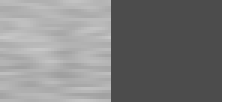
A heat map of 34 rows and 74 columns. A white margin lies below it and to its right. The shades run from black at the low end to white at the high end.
The table splits into one row of 2 panels. Panel 1,1: high, streaked across, faint in contrast. Panel 1,2: low, flat.
